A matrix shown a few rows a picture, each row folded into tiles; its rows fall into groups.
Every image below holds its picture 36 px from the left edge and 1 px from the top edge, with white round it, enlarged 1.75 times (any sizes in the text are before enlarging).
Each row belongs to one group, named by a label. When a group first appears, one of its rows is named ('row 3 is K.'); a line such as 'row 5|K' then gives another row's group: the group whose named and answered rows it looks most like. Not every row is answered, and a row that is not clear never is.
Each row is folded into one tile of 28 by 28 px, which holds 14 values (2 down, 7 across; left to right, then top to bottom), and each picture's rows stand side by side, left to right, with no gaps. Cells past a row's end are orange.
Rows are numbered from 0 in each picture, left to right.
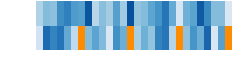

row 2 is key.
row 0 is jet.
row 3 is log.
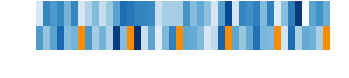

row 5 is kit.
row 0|log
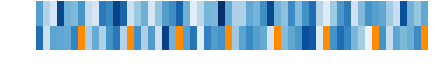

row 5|key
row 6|kit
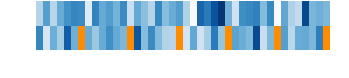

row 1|log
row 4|log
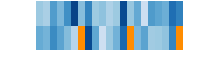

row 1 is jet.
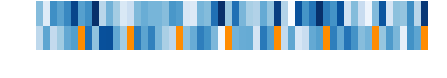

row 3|jet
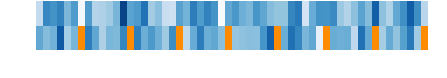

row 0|log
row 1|jet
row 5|kit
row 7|key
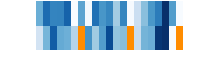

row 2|key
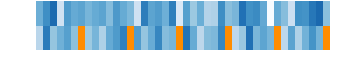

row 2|log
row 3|jet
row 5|key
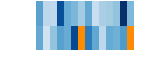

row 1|jet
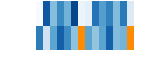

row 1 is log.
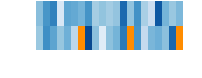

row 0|kit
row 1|jet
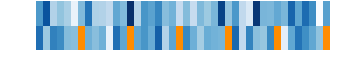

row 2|log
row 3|jet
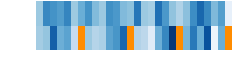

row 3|log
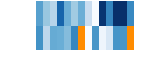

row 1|key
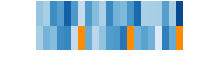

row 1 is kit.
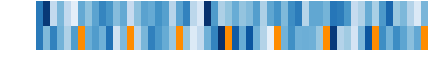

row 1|log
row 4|kit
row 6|jet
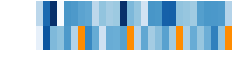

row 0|kit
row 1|jet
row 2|key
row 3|key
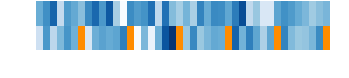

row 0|kit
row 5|jet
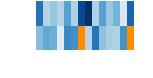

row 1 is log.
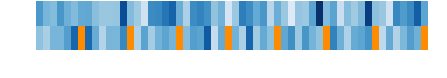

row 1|jet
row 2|key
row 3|log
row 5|jet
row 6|jet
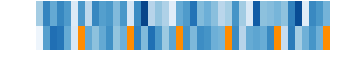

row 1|log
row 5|kit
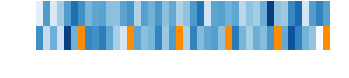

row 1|kit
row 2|log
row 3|kit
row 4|jet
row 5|kit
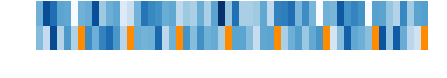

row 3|jet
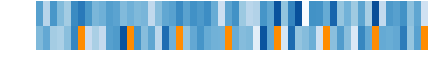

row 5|kit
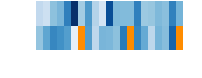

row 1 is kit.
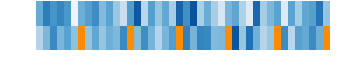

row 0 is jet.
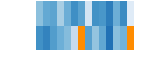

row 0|kit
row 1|log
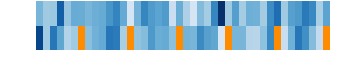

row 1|key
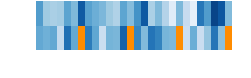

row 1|jet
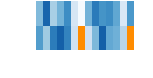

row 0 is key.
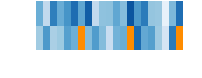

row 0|key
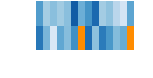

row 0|jet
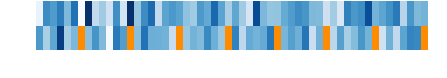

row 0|log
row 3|key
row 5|log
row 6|key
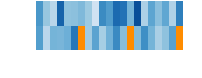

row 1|key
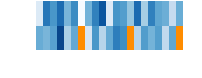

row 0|log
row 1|kit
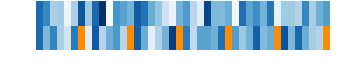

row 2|jet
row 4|log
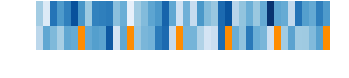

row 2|key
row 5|key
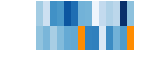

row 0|key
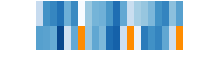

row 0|log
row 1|key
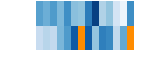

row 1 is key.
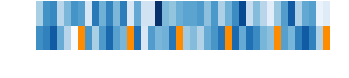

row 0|kit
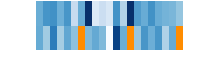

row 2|log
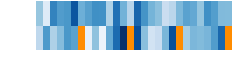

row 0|key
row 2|jet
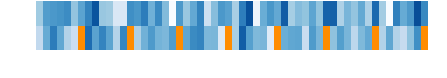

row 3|kit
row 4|kit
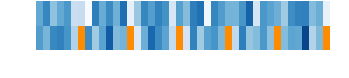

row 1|log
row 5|log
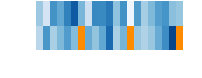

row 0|key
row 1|log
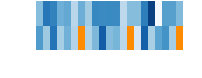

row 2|kit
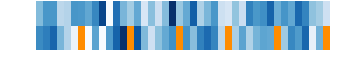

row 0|kit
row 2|jet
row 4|key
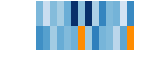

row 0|jet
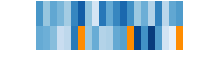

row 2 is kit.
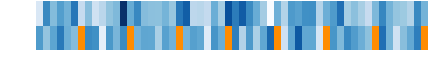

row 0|log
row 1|jet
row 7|jet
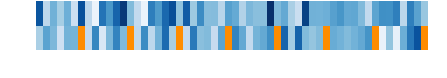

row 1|key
